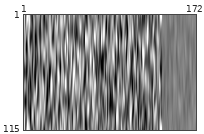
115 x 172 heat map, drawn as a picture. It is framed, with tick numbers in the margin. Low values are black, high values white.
Slope: none. Grain: streaks running down. Seam: vertical, 80% of the way across, the right part calmer. Histogram: bell-shaped.
